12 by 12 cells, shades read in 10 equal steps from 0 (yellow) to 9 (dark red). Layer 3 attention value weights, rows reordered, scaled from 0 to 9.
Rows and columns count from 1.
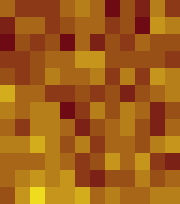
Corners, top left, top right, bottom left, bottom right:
5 7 6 4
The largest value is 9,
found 5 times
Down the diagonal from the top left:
5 5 7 5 5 6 4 5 5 3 6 4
